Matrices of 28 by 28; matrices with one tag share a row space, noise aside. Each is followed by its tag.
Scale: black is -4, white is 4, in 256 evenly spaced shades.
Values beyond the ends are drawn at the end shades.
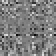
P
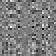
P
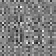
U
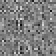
U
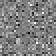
P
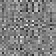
U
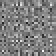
U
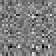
P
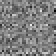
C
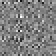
U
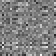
C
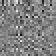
U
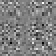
P
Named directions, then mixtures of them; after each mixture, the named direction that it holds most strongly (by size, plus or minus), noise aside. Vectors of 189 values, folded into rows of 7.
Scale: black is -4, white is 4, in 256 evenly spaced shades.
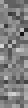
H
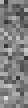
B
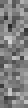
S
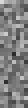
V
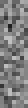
S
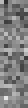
B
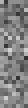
B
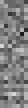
H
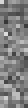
B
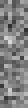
S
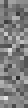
B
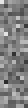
V
